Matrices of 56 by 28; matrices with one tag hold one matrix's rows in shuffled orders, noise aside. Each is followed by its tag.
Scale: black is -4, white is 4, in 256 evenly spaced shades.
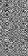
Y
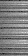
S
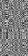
Y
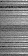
S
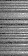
S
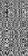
Y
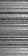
S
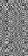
Y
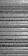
S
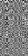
Y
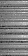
S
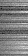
S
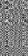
Y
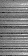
S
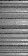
S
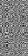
Y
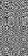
Y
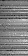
S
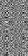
Y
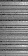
S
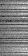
S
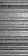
S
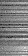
S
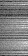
S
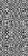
Y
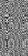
Y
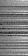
S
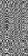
Y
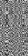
Y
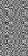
Y
